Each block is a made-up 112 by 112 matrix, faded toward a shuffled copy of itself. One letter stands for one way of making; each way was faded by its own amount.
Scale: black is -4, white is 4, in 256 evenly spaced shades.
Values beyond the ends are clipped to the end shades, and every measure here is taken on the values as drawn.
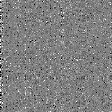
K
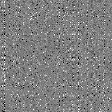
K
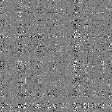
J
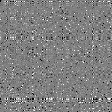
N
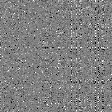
K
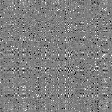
N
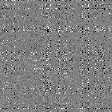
J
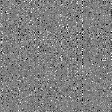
K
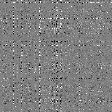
J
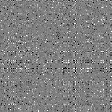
N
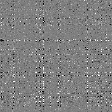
J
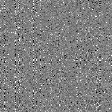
K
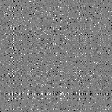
N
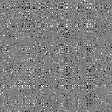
N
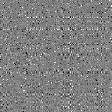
N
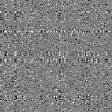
N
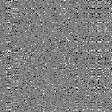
N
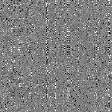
K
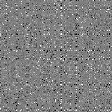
N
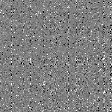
K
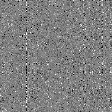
K
